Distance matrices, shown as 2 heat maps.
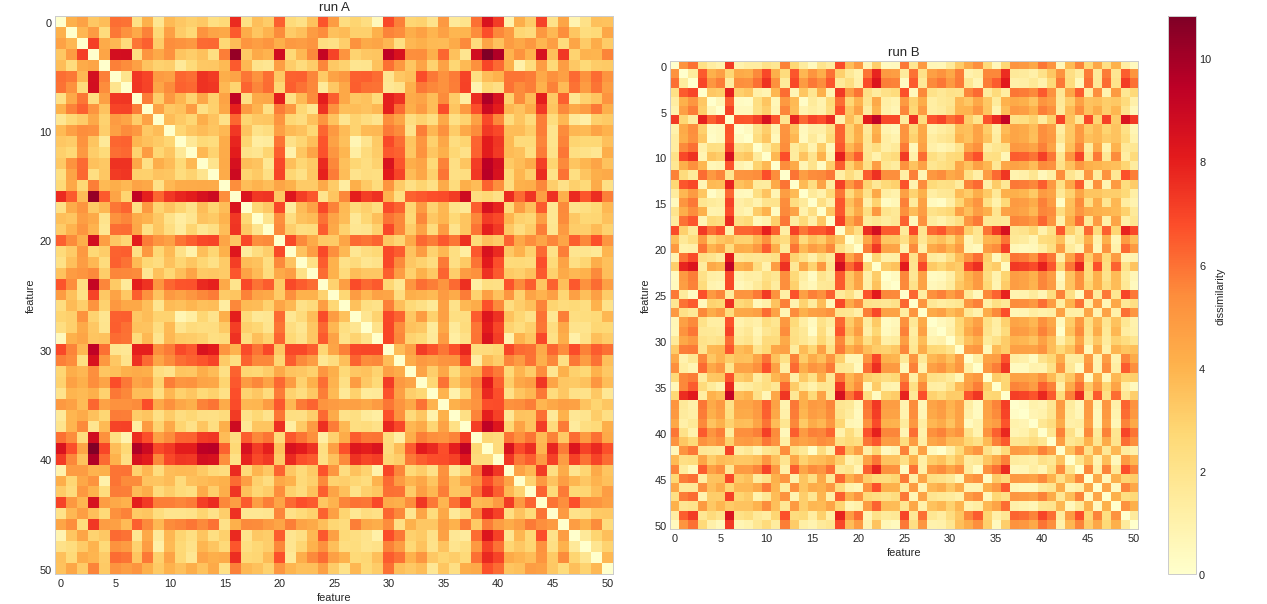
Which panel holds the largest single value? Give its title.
run A
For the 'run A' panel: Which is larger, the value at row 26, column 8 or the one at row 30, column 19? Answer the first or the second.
the second
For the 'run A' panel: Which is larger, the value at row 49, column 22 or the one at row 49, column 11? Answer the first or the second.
the first
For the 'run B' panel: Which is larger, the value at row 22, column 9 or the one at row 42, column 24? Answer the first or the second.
the first
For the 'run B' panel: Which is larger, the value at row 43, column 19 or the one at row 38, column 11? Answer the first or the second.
the second
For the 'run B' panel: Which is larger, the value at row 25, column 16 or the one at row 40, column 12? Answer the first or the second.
the first
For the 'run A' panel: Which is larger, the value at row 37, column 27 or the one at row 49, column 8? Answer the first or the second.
the second
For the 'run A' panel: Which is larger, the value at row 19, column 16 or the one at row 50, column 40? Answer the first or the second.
the first
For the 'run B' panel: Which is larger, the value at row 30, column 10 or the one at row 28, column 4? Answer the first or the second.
the first
